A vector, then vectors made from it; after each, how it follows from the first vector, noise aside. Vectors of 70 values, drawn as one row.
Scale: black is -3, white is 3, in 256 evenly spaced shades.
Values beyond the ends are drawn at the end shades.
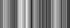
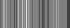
partly zeroed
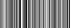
sign-scrambled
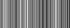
partly zeroed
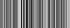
sign-scrambled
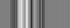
partly zeroed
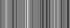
partly zeroed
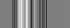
partly zeroed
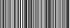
sign-scrambled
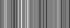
partly zeroed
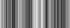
wrapped around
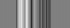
partly zeroed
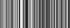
sign-scrambled
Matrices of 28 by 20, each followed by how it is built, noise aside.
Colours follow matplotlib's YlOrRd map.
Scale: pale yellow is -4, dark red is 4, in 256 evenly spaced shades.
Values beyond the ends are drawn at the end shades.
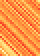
Toeplitz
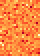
noise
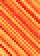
Toeplitz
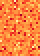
noise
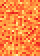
noise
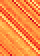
Toeplitz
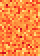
noise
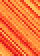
Toeplitz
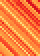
Toeplitz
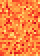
noise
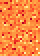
noise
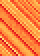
Toeplitz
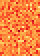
noise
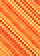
Toeplitz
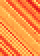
Toeplitz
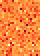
noise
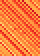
Toeplitz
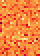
noise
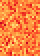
noise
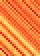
Toeplitz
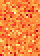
noise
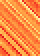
Toeplitz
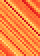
Toeplitz
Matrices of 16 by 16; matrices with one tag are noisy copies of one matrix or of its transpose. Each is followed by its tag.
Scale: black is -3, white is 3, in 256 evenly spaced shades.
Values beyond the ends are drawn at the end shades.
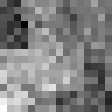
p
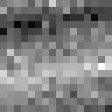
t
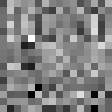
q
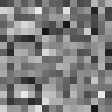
q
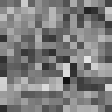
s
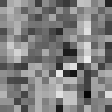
s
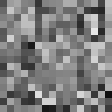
q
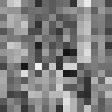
s
